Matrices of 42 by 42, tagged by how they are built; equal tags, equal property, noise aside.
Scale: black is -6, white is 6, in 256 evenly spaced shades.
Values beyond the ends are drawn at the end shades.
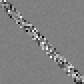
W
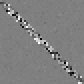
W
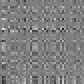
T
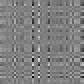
T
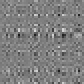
T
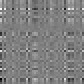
T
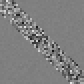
W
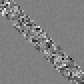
W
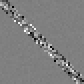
W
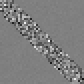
W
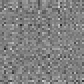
T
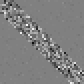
W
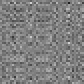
T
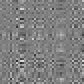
T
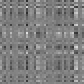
T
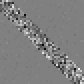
W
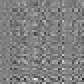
T
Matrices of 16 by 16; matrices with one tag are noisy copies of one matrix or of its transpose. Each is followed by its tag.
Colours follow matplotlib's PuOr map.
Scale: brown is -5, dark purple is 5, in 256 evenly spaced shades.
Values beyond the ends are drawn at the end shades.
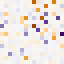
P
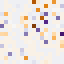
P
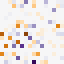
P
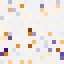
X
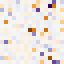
X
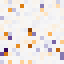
X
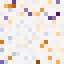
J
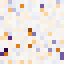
X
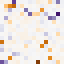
J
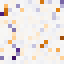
J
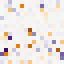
X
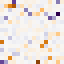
J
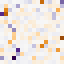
J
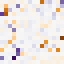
J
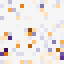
X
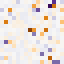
X
